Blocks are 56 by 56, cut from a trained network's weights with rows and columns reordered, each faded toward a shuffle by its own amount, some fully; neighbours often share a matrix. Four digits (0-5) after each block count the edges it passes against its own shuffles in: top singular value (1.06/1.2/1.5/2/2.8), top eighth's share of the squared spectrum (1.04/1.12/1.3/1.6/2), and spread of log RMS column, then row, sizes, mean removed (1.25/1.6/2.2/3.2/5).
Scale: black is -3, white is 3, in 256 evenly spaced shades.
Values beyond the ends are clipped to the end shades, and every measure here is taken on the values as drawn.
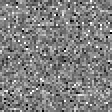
0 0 0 0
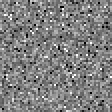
0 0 0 0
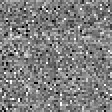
1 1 0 0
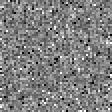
0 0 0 0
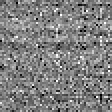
2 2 2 0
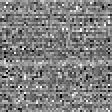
3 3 2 1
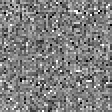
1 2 0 1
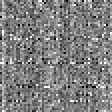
3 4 0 3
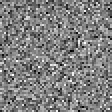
0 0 0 0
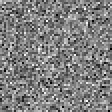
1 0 0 0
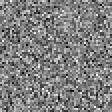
1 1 0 0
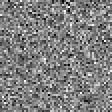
2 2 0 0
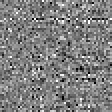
3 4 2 2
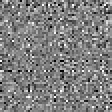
3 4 2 2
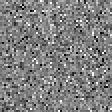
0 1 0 0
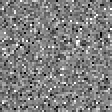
1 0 0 0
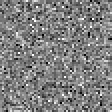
2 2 1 1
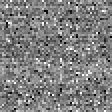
2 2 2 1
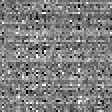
3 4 3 1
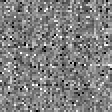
2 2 0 2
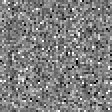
1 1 0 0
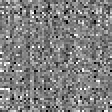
3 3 0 3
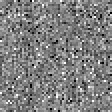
1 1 0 1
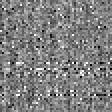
3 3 0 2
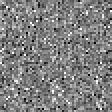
1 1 0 0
